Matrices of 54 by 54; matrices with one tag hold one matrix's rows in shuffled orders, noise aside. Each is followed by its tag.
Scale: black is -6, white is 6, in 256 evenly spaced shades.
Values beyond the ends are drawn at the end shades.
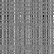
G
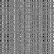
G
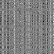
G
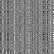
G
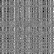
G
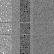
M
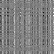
G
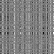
G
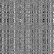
G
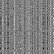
G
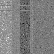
M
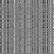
G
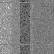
M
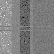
M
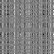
G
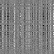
G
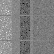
M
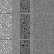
M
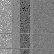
M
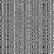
G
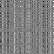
G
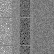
M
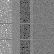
M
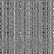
G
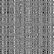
G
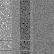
M
